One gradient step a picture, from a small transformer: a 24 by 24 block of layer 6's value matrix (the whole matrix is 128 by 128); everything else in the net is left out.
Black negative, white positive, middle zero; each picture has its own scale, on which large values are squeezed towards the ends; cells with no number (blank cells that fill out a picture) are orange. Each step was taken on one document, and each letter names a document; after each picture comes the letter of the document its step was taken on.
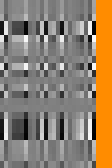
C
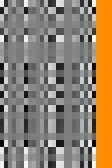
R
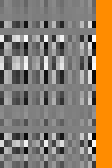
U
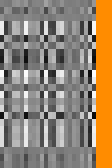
R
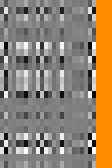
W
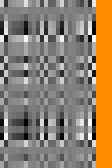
C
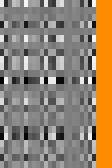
R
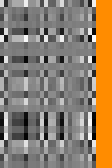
C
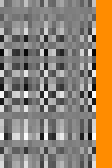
R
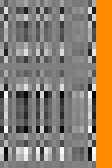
W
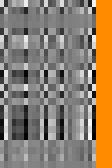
C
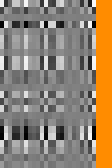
R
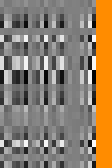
U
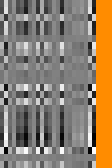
W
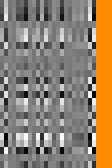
W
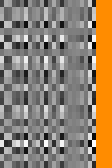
U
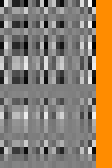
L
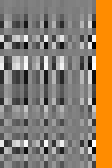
U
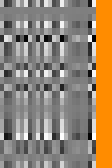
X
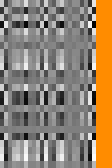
L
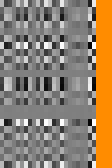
X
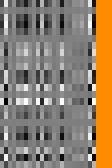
W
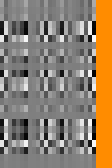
C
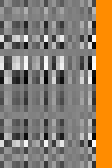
U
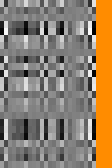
C
